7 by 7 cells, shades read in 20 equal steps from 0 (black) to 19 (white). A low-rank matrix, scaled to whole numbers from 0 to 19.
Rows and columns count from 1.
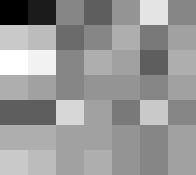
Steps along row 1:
up up down up up down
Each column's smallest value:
0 2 8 7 9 7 10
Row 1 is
0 2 10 7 11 17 10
